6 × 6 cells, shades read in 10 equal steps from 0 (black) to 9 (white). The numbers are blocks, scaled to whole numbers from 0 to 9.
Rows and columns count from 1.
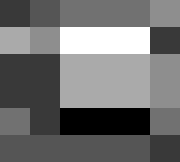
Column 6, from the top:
5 2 5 5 4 2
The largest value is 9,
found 3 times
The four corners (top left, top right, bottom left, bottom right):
2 5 3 2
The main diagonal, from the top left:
2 5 6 6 0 2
